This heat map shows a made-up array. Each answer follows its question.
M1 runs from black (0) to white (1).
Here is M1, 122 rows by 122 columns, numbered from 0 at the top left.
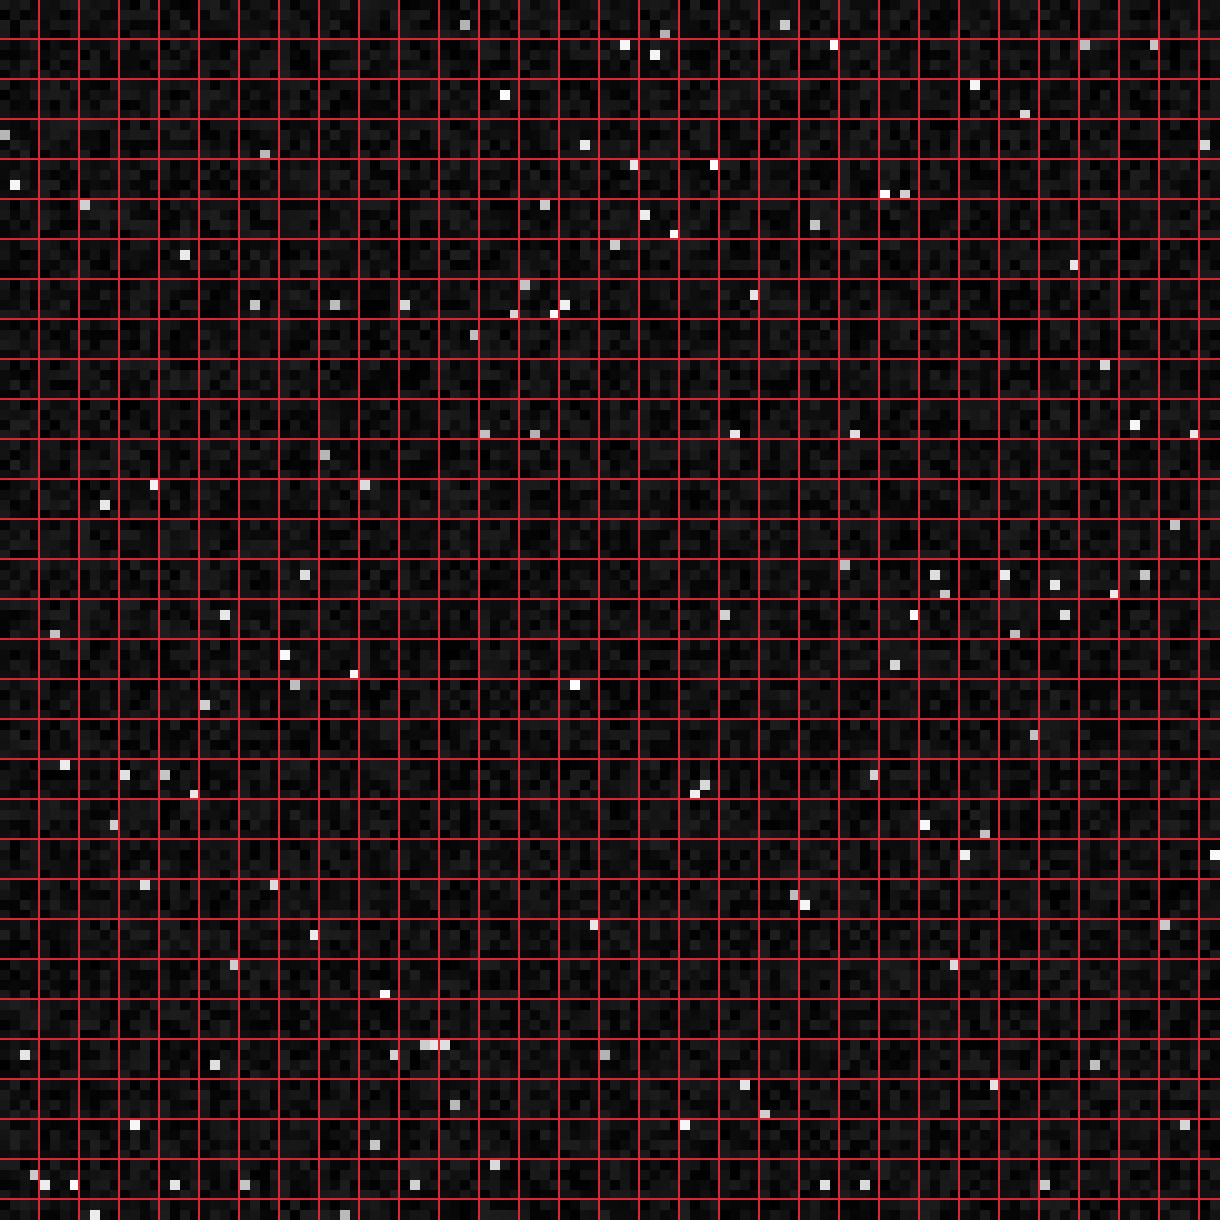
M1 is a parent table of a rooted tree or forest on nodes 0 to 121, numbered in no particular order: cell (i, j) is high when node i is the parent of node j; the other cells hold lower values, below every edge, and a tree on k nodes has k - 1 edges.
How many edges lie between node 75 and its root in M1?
3
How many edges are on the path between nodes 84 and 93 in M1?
4
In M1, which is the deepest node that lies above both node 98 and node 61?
118
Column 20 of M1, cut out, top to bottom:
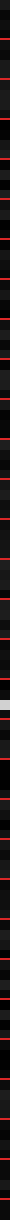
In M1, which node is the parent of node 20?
70
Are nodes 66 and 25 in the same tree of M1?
no
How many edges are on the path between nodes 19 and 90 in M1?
1
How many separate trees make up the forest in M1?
2
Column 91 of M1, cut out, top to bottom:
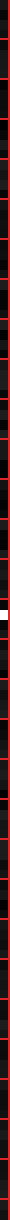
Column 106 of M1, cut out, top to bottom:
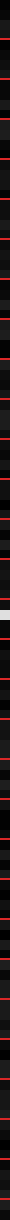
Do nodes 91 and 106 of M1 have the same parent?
yes
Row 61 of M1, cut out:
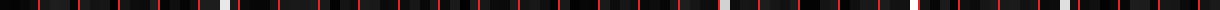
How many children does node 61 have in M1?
4
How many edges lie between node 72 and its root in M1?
4
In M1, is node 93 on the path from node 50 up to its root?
no
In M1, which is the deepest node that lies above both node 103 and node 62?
118
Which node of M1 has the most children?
118
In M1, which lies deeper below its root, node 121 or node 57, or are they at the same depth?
node 121
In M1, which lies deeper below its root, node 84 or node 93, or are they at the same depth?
node 84
